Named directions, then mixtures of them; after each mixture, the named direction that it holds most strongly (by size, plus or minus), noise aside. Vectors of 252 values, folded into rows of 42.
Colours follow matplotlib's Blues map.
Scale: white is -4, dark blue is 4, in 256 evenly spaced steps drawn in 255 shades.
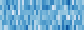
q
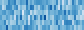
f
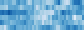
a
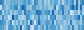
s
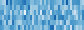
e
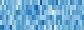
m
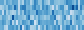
s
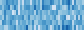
q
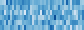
e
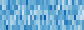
f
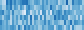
e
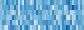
q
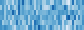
q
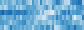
a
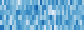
m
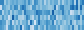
s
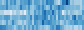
a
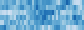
a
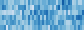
f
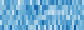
m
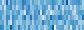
e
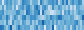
m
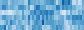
a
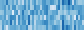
q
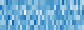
s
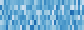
s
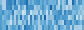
f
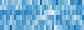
m
